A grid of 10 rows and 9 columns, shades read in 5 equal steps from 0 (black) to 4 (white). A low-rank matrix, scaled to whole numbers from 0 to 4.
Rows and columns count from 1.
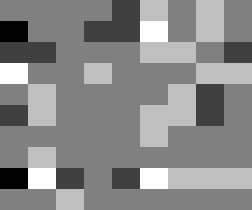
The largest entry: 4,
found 4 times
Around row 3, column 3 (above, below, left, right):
2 2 1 2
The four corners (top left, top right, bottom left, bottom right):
2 2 2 2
